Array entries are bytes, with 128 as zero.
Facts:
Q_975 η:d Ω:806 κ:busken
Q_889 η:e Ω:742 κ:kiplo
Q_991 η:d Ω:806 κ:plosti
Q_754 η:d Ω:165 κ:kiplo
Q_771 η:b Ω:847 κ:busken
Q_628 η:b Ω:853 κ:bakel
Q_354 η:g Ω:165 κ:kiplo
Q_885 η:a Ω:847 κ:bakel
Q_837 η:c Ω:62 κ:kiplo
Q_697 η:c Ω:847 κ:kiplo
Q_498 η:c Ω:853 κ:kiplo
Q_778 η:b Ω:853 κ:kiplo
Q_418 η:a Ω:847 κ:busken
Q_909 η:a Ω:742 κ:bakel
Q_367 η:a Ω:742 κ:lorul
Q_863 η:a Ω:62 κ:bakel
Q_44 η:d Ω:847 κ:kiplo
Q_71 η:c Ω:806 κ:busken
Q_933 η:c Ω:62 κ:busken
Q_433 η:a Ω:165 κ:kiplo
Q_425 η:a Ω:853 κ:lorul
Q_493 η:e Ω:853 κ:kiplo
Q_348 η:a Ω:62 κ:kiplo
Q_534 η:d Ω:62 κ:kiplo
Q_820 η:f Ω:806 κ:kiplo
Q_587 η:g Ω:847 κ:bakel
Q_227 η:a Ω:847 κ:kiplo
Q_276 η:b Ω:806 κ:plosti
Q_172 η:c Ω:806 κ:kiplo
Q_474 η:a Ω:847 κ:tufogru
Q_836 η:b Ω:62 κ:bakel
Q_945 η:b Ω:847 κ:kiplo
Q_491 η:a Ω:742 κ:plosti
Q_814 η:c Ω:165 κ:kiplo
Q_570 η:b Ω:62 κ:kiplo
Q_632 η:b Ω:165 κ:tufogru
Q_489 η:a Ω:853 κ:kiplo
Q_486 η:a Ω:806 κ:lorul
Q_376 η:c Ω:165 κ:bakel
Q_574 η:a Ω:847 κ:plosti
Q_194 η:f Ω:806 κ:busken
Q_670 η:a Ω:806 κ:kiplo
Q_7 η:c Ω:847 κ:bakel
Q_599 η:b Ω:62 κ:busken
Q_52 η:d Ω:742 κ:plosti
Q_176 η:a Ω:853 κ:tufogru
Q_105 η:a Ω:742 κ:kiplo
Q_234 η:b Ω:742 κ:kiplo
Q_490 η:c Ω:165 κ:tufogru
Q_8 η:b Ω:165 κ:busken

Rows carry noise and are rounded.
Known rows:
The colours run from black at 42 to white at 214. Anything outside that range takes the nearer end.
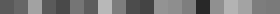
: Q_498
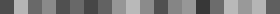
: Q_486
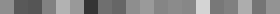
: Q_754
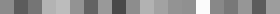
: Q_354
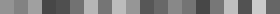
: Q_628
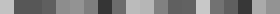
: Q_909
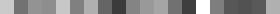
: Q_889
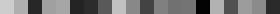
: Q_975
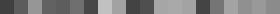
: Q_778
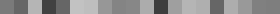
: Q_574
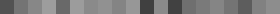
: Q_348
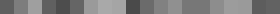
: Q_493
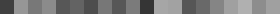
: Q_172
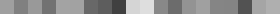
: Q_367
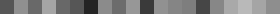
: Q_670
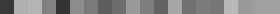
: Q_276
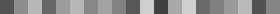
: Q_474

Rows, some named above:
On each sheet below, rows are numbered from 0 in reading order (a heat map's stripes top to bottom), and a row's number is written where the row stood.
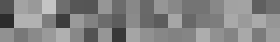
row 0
Q_820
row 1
Q_276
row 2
Q_433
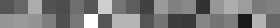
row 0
Q_498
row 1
Q_836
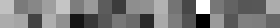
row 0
Q_889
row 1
Q_71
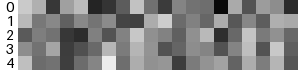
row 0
Q_975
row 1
Q_376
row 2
Q_425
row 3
Q_628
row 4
Q_885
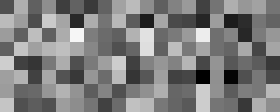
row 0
Q_486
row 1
Q_599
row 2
Q_52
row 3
Q_632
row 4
Q_418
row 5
Q_933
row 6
Q_105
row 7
Q_909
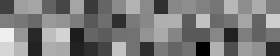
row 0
Q_991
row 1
Q_814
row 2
Q_8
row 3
Q_975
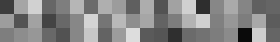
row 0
Q_176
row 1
Q_587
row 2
Q_863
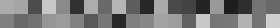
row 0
Q_599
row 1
Q_814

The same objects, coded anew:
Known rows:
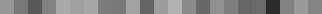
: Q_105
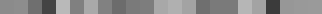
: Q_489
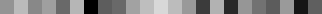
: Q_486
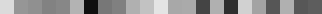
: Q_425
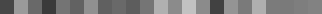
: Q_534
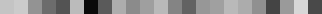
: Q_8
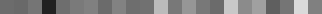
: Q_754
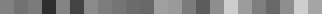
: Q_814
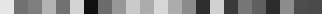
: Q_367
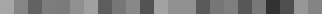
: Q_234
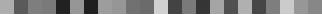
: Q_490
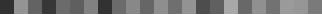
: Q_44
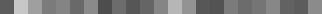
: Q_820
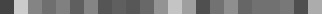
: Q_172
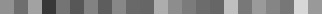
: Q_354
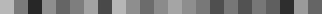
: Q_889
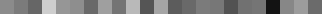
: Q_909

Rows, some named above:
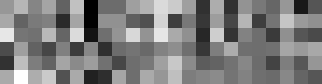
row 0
Q_486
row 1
Q_490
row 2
Q_367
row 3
Q_697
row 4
Q_670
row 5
Q_194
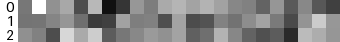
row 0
Q_975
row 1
Q_376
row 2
Q_491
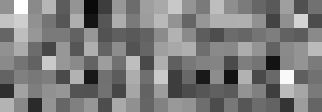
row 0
Q_71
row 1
Q_8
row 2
Q_820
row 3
Q_498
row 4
Q_909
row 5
Q_474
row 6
Q_885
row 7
Q_889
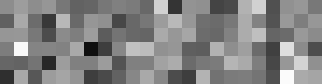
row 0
Q_628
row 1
Q_348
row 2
Q_778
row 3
Q_418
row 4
Q_433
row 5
Q_574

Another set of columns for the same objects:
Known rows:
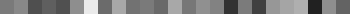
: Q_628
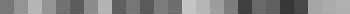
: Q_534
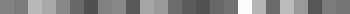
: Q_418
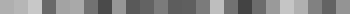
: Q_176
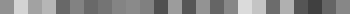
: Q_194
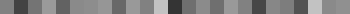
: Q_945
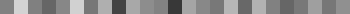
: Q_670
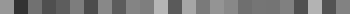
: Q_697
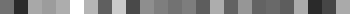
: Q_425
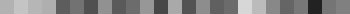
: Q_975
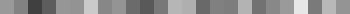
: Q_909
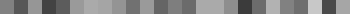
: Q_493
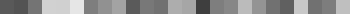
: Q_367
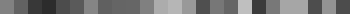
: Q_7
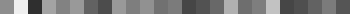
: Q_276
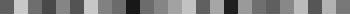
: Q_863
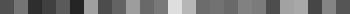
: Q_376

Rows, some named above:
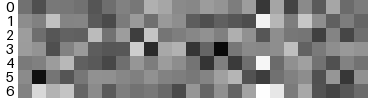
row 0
Q_814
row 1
Q_418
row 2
Q_172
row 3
Q_574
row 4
Q_771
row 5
Q_498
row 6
Q_194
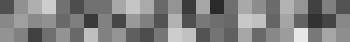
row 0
Q_8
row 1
Q_71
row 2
Q_909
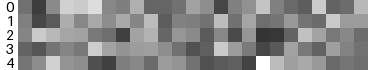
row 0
Q_367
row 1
Q_234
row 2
Q_632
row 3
Q_778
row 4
Q_418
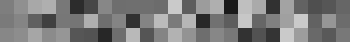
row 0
Q_933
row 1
Q_885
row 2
Q_490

